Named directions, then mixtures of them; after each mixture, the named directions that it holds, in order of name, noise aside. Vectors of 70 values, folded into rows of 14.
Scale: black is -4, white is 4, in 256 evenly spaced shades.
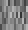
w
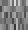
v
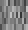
w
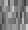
w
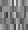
v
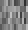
w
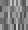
v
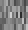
w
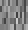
v, w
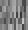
v, w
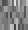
v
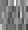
v, w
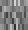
v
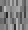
v, w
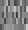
w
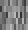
v, w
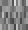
v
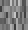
v, w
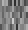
v, w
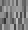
v, w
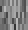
v, w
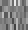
v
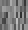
v, w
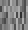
v, w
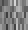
v
